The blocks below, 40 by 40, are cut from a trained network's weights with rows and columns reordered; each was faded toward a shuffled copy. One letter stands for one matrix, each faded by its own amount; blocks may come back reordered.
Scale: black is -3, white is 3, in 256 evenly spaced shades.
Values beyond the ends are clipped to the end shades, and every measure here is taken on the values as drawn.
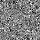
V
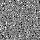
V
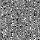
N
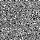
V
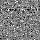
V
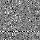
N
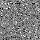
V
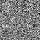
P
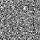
P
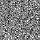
N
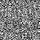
P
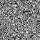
V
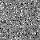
V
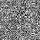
P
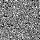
V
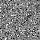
V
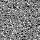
V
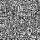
P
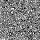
V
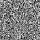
P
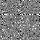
N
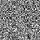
P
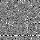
N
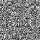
P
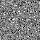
V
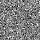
V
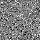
V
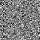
P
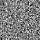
P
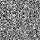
P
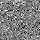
V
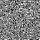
V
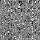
N
